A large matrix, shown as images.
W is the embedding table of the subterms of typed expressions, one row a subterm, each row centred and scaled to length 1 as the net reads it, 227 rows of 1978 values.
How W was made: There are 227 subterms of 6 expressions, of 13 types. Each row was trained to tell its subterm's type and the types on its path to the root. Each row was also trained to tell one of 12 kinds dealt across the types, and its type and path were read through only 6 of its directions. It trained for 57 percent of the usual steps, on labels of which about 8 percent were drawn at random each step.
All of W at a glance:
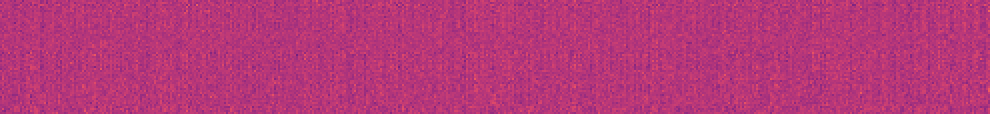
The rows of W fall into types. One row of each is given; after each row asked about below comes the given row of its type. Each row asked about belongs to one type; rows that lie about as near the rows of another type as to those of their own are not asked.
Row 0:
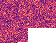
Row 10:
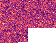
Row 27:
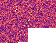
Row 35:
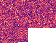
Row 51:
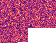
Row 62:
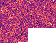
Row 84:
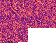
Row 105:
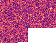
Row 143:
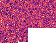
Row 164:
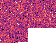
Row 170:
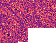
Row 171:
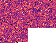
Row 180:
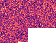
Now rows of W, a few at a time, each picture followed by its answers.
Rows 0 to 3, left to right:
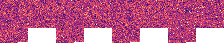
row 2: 84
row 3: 10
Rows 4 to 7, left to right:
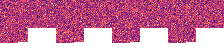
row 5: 62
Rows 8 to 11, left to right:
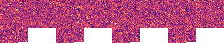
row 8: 10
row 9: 143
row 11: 10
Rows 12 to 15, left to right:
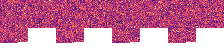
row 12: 180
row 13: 180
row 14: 0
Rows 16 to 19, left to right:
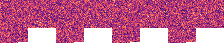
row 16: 171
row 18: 35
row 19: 0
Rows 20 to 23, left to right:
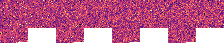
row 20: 170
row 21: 0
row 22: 51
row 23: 164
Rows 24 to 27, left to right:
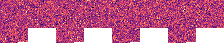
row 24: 62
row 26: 84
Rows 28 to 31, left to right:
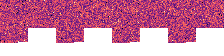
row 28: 10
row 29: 84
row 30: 171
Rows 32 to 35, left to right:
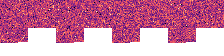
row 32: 84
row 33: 180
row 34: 84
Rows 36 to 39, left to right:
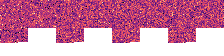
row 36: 143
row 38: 170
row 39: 164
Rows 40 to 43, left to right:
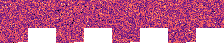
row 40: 62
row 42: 84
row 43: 143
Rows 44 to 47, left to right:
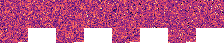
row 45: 180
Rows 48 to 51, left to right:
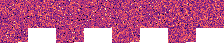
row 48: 0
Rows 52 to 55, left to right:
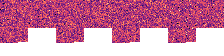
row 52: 171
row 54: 62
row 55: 62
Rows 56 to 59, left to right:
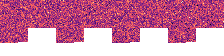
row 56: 143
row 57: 84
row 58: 180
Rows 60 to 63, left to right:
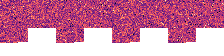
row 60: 27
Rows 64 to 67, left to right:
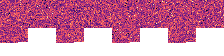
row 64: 51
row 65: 62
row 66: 105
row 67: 171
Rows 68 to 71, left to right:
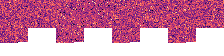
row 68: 180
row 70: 35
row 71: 10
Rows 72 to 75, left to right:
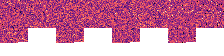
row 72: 105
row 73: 164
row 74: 143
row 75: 35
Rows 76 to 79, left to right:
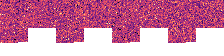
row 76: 10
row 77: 0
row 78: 164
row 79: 62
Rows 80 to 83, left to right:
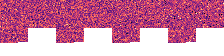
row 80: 10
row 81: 164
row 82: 84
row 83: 62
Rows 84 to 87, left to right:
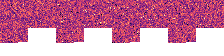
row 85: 51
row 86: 62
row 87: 105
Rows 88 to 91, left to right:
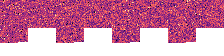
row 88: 164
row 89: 35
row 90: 143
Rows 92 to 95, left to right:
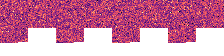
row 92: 171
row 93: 62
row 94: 27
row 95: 170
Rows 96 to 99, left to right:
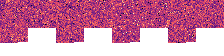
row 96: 62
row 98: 143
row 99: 27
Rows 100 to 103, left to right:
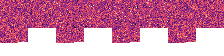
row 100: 105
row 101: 27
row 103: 180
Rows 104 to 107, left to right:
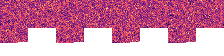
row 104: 62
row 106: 180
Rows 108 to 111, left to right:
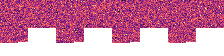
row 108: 171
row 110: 51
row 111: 164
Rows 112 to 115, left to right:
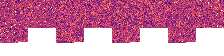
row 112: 171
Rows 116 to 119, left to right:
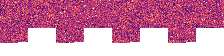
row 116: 51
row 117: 27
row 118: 164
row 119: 10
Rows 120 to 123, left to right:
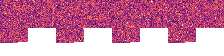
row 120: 170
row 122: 180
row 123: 0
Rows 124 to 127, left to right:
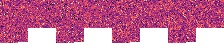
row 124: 27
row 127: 143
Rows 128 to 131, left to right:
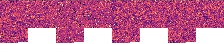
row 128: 51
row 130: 170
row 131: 0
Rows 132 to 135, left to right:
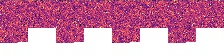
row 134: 62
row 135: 164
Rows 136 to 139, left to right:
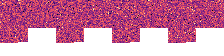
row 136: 105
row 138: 170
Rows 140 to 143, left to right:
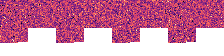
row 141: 180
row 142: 143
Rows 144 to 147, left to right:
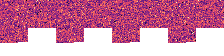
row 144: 35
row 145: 62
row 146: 164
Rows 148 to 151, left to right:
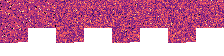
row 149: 171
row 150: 51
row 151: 170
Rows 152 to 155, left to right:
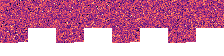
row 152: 143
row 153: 84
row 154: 164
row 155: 164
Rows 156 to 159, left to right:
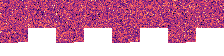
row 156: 10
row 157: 0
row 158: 171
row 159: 164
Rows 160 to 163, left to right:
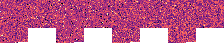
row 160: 27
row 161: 105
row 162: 27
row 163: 180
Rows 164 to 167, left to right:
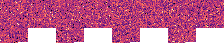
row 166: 143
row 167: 51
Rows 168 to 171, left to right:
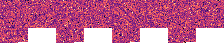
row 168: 84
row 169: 84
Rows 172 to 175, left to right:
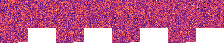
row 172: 143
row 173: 0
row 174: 170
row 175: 0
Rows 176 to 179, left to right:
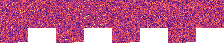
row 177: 170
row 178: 62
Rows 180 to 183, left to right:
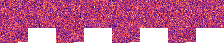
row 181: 51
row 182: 0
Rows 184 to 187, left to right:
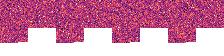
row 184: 171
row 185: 170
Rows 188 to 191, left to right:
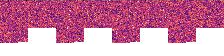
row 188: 171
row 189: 164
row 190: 143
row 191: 143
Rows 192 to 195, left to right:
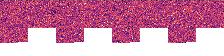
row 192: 164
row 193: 10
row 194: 27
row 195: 27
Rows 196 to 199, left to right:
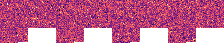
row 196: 35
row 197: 170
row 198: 84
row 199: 171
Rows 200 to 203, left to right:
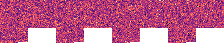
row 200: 10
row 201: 171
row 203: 105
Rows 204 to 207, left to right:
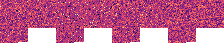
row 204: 171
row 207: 143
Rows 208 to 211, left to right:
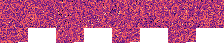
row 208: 35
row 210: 0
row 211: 51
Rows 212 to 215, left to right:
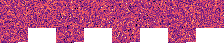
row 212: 84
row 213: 84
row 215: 84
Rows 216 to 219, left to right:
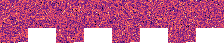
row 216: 51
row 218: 170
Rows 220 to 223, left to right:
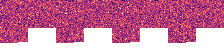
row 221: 51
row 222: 84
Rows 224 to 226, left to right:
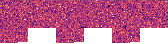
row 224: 164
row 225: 105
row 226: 180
